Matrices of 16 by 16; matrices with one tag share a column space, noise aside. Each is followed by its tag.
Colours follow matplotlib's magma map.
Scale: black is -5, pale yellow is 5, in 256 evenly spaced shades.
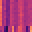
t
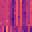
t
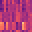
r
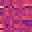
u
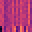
t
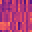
r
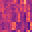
r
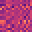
u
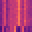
t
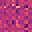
u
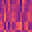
r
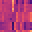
r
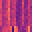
t
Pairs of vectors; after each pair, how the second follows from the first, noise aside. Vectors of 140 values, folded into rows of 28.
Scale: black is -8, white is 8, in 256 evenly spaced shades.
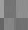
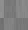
shrunk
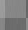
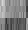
scaled up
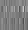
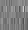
copied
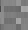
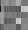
scaled up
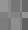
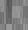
wrapped around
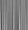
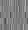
shuffled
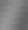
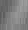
reversed
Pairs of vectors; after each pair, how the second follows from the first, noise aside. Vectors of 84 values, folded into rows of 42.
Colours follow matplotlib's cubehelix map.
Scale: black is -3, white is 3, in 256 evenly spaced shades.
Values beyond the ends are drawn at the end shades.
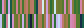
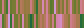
shrunk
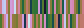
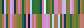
sign-scrambled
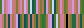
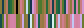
reversed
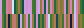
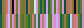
reversed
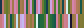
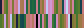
sign-scrambled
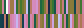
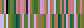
negated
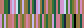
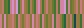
shrunk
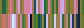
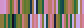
negated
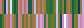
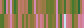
shrunk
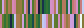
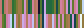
sign-scrambled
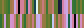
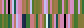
reversed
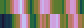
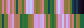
reversed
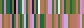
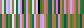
negated
